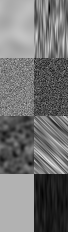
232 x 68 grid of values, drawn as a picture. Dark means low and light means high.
The table splits into 4 rows of 2 panels. Panel 1,1: high, smooth, faint in contrast. Panel 1,2: middling, streaked downward, strong in contrast. Panel 2,1: middling, fine-grained. Panel 2,2: low, fine-grained. Panel 3,1: low, blotchy. Panel 3,2: middling, slanting down to the right, strong in contrast. Panel 4,1: high, flat. Panel 4,2: very low, streaked downward, faint in contrast.
